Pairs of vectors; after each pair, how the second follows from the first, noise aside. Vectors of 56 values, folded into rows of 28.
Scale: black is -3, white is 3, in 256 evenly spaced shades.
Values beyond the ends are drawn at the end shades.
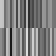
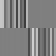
partly zeroed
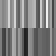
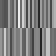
shuffled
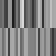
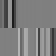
partly zeroed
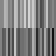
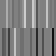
partly zeroed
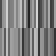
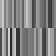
shuffled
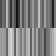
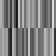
sign-scrambled
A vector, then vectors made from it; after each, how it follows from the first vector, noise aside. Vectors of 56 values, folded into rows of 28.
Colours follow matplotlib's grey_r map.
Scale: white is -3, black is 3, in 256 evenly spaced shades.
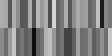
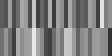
negated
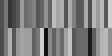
wrapped around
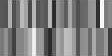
negated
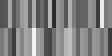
negated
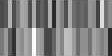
negated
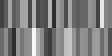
negated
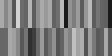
wrapped around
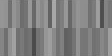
shrunk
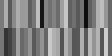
wrapped around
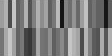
wrapped around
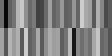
wrapped around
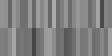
shrunk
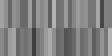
shrunk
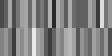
negated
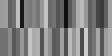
wrapped around
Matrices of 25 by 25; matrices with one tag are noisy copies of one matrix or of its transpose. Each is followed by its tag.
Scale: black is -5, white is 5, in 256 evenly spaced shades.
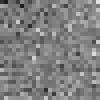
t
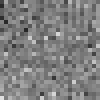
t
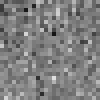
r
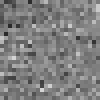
r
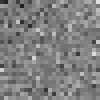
t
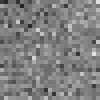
t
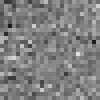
r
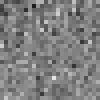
r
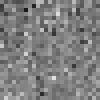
r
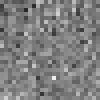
r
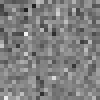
r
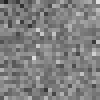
t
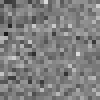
r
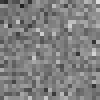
t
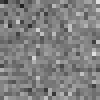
t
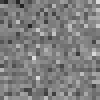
t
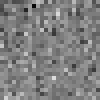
r
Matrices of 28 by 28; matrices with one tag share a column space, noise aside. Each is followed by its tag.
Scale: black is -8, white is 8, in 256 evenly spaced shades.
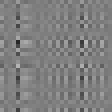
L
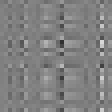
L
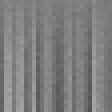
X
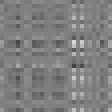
L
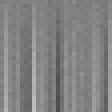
X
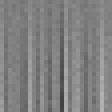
X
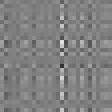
L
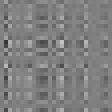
L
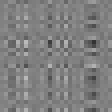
L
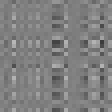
L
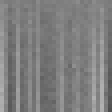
X
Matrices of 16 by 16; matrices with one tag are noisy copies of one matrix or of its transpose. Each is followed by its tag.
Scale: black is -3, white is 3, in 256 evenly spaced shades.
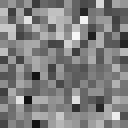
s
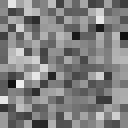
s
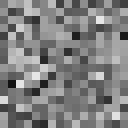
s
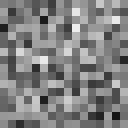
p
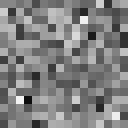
s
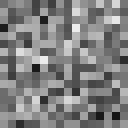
p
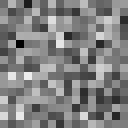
p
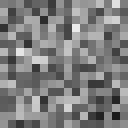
p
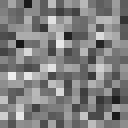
p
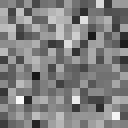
s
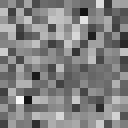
s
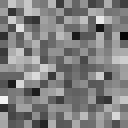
s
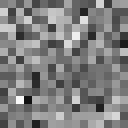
s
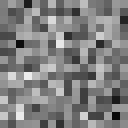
p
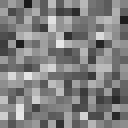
p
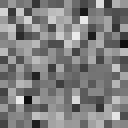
s
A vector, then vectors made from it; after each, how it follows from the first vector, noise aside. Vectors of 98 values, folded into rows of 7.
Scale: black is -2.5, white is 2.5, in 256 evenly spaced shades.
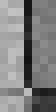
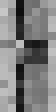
wrapped around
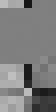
partly zeroed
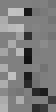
partly zeroed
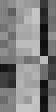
wrapped around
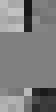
partly zeroed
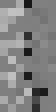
partly zeroed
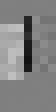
partly zeroed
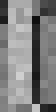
wrapped around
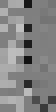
partly zeroed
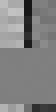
partly zeroed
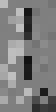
partly zeroed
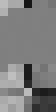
partly zeroed
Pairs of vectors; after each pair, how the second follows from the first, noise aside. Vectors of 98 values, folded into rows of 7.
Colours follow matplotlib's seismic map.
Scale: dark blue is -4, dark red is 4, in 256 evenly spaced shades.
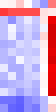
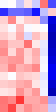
negated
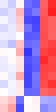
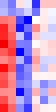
reversed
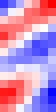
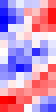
reversed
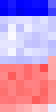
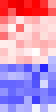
negated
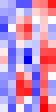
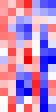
negated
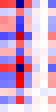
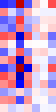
negated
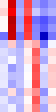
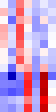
reversed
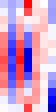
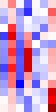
negated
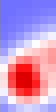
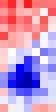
negated
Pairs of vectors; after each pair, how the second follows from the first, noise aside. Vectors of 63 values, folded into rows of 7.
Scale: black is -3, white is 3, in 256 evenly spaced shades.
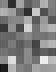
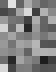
negated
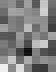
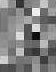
shuffled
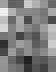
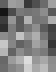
negated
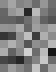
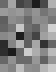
shuffled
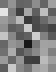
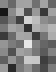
negated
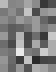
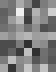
shuffled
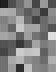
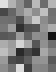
negated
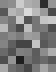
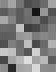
reversed
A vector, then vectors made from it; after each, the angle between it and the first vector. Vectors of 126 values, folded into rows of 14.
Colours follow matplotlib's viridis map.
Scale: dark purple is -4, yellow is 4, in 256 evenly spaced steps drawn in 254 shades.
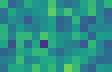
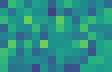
nearly opposite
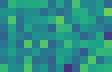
partly opposed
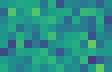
partly aligned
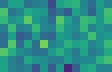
nearly opposite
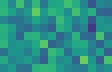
orthogonal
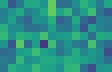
nearly parallel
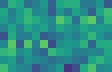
nearly opposite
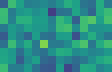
nearly opposite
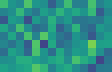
partly aligned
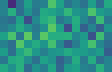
partly aligned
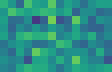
partly aligned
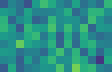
orthogonal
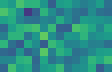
orthogonal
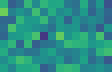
orthogonal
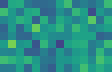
partly opposed
